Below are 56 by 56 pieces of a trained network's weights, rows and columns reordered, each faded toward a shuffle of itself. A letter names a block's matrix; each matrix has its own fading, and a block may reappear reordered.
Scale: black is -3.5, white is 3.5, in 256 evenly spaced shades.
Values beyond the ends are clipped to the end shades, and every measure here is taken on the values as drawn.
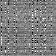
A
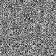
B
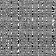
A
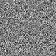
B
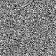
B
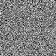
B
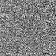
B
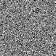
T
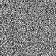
B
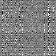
A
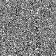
T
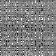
A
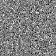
T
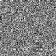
B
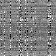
A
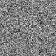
B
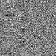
B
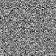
B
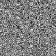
B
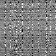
A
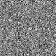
B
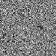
B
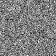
T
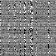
A
